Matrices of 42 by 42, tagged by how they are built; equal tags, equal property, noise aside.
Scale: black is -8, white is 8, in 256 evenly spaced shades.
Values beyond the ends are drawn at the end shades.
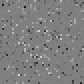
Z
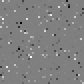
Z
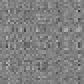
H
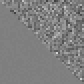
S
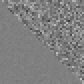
S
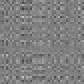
H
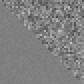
S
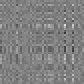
H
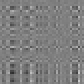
H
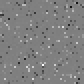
Z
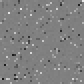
Z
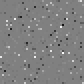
Z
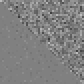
S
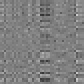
H
